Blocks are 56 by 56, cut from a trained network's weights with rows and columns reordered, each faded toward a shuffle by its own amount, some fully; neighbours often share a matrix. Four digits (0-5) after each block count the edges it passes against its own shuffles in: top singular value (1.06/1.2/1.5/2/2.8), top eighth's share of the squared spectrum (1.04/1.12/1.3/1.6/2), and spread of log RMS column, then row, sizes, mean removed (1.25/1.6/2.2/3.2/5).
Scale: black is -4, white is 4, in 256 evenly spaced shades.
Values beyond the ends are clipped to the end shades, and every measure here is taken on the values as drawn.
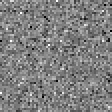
1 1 0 0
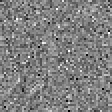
0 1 0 0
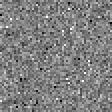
0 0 0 0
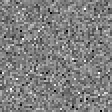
0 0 0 0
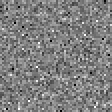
0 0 0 0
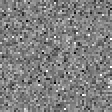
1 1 0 0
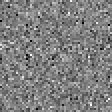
2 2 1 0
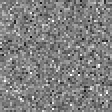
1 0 0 0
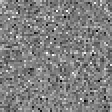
2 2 0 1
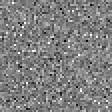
2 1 0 0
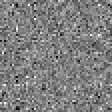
3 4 2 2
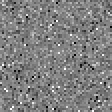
0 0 0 0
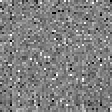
3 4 1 1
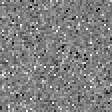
0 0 0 0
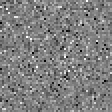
1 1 0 0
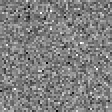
0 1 0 0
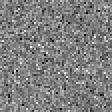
0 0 0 0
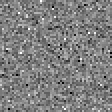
0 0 0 0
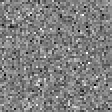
1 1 0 0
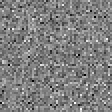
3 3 1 1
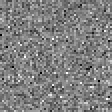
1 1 0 0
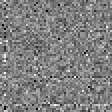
3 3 1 1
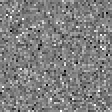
1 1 0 0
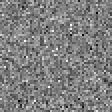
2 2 0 0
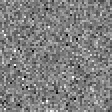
1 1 0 0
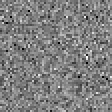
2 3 1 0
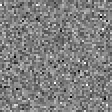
1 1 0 0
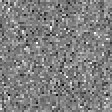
2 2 0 0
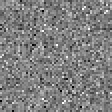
3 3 0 1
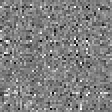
3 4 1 2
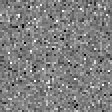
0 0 0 0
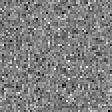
3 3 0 1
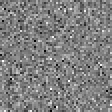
2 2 0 0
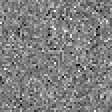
2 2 1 0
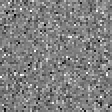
0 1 0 0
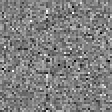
2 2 0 1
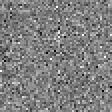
2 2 0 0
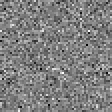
2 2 0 1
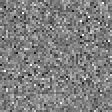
1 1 0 0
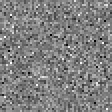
1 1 0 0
